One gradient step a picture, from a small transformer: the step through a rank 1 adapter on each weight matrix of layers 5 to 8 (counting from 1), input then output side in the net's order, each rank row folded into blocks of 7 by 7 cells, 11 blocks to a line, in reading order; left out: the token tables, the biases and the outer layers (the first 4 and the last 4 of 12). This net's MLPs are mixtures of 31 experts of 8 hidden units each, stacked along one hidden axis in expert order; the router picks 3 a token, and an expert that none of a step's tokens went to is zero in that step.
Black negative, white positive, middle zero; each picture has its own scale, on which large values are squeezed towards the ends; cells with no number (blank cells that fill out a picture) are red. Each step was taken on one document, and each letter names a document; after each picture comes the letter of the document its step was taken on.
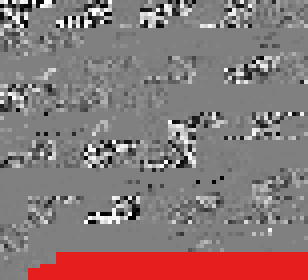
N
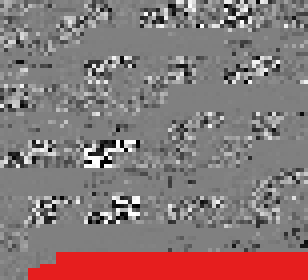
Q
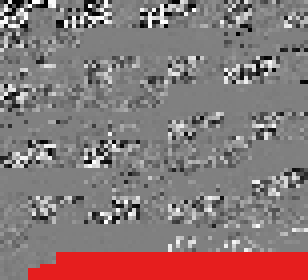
Q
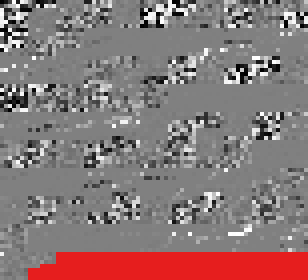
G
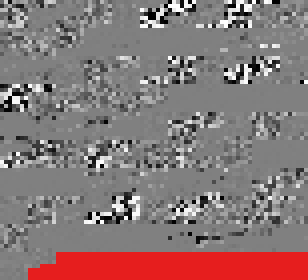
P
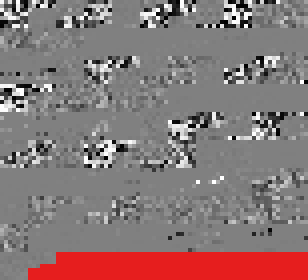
N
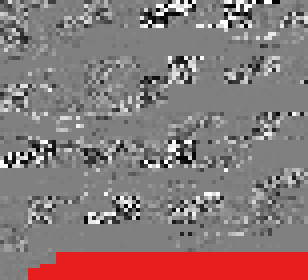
P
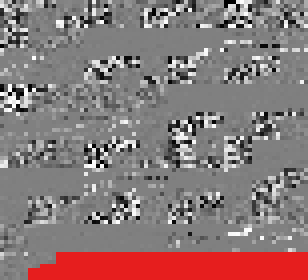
G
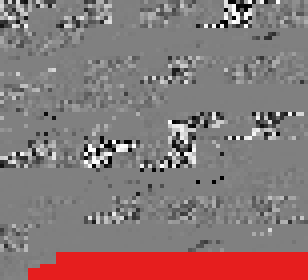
N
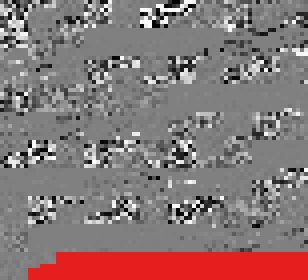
Q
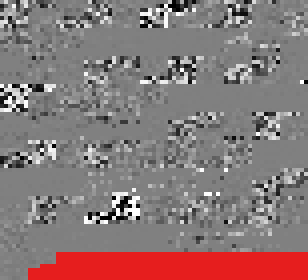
P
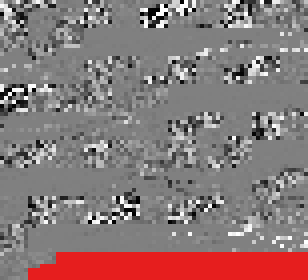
G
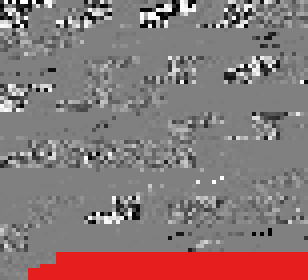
N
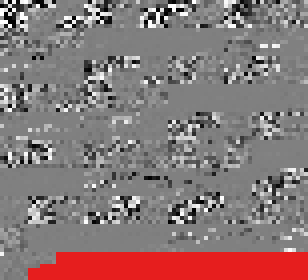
G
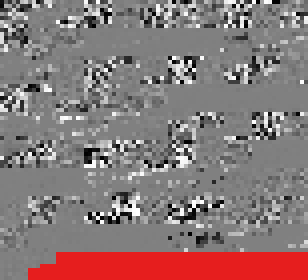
P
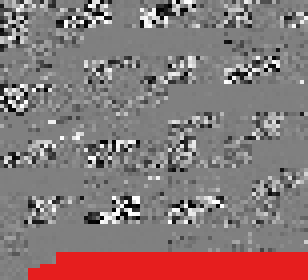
Q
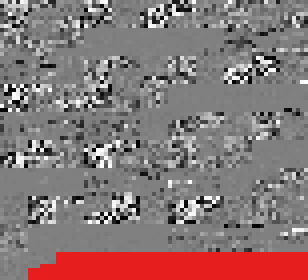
Q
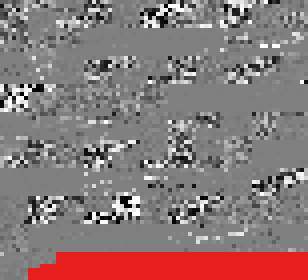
P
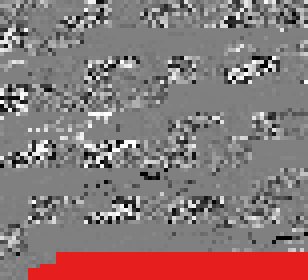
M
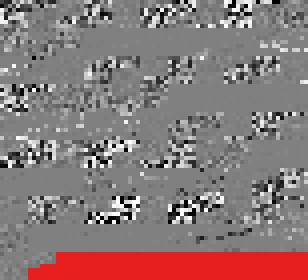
G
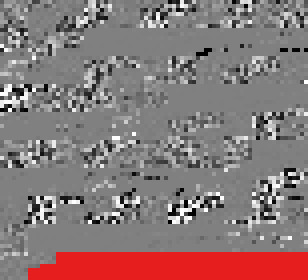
G
